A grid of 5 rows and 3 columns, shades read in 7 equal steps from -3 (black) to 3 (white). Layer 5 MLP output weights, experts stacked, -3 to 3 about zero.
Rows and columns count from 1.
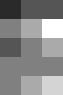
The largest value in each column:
0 1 3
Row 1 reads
-2 -1 -1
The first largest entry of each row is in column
2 3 3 1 3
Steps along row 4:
same same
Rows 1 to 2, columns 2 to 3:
-1 -1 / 1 3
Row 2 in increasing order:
0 1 3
